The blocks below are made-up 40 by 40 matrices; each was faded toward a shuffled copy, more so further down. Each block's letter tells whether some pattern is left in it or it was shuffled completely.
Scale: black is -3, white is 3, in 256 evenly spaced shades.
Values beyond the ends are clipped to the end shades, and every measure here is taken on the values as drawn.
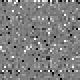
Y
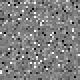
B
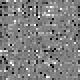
Y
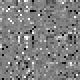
Y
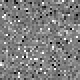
B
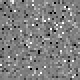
B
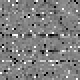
Y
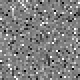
B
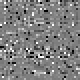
Y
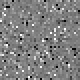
B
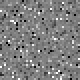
B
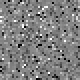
B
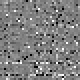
Y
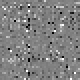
Y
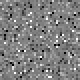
B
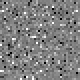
B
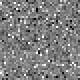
B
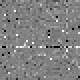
Y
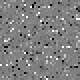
B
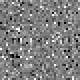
Y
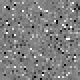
B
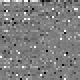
Y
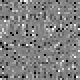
Y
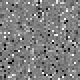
B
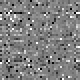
Y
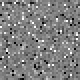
B
